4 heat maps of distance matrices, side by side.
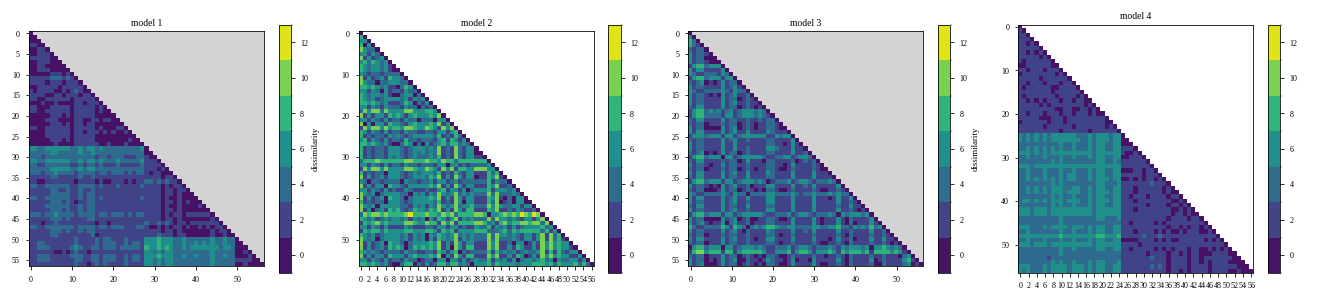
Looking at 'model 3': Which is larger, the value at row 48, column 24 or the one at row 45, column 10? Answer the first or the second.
the second
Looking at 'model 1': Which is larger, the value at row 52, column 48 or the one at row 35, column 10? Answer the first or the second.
the first
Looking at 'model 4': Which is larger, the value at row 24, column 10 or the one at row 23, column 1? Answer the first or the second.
the second
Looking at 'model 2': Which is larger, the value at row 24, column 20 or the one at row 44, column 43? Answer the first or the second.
the second
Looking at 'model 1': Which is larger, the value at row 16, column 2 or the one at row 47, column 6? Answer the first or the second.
the second
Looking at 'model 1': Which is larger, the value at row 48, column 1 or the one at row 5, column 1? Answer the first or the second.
the first
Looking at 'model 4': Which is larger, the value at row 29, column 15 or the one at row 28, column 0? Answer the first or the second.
the first
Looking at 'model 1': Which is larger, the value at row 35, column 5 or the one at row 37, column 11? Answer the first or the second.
the first
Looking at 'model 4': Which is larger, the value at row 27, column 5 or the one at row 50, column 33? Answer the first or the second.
the first
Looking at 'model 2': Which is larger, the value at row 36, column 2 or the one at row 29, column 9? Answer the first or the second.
the second
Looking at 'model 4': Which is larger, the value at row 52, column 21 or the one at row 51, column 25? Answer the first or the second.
the first
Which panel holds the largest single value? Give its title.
model 2
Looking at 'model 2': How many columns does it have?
57
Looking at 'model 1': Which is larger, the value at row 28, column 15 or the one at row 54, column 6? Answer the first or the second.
the first
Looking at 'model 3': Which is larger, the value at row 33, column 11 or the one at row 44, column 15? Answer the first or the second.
the second
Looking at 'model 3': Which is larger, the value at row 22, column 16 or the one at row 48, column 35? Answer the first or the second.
the second
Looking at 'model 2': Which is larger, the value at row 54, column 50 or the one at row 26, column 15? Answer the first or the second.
the first
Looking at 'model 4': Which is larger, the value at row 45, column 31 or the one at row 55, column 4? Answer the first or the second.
the second
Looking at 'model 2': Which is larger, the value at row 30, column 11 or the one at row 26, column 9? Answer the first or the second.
the second
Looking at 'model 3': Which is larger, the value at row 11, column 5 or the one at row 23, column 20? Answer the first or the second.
the first
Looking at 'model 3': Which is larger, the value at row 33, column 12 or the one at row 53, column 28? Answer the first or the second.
the second
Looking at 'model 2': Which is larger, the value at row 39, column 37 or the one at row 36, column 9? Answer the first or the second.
the first
